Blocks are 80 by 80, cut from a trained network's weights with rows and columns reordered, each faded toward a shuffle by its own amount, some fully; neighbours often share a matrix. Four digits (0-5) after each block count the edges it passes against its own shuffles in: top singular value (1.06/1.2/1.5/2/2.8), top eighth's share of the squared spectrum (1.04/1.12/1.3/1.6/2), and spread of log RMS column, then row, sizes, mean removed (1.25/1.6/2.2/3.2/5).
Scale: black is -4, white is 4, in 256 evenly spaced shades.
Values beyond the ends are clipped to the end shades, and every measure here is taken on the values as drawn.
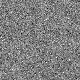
0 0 0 0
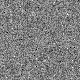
0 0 0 0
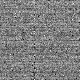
3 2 1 0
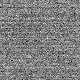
3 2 0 0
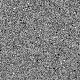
0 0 0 0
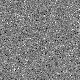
1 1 0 0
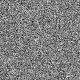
1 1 0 0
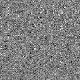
3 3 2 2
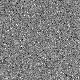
1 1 0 0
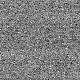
2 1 0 0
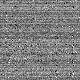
4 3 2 1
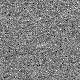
0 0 0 0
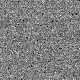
0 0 0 0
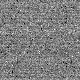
2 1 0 0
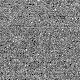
1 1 0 0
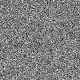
1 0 0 0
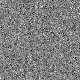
1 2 0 1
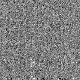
2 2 0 1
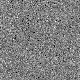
1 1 0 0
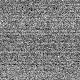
3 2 0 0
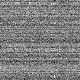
4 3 1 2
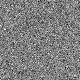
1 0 0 0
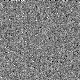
1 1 0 1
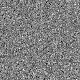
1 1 0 0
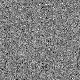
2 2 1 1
